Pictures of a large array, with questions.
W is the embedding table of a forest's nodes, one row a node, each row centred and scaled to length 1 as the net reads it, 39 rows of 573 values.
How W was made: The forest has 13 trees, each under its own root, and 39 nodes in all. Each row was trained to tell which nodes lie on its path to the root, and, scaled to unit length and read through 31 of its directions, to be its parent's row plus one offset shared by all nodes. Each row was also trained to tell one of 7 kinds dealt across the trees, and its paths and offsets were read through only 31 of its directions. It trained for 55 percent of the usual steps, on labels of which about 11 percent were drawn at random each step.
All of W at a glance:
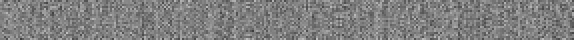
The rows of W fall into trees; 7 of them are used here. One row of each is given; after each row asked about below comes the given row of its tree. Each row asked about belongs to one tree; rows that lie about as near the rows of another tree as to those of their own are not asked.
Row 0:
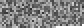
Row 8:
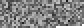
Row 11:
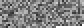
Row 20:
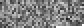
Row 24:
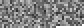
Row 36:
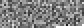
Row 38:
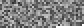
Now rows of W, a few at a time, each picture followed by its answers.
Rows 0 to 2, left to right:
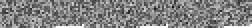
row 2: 24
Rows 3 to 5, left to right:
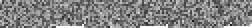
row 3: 38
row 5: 11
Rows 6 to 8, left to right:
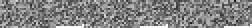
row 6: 24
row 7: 24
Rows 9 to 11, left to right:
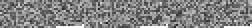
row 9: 8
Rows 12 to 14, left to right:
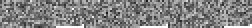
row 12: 36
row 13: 11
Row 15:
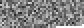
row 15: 36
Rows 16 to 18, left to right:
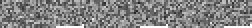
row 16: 36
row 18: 11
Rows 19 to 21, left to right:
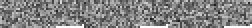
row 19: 0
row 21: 38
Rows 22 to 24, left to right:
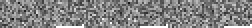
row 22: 20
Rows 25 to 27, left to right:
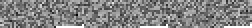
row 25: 38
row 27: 11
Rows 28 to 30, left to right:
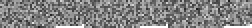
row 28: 36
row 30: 8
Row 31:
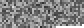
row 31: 0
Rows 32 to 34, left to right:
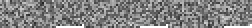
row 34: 24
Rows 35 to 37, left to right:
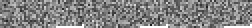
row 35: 20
